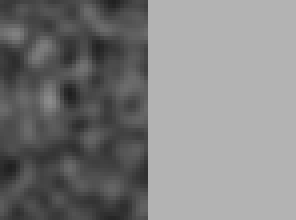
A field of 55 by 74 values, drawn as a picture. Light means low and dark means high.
It is made of 1 by 2 panels. Panel 1,1: high, blotchy. Panel 1,2: low, flat.
